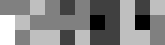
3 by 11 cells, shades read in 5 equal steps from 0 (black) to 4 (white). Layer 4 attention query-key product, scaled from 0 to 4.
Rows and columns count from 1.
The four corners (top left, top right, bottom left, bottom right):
2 3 4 2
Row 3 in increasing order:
1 1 1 2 2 3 3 3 3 3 4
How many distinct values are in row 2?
5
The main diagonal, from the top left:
2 3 3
